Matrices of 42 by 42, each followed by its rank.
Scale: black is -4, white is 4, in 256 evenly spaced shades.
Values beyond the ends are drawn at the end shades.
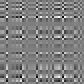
one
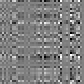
two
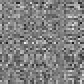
five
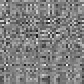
five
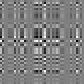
one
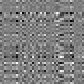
two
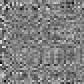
five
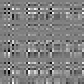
two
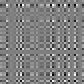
one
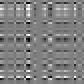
one
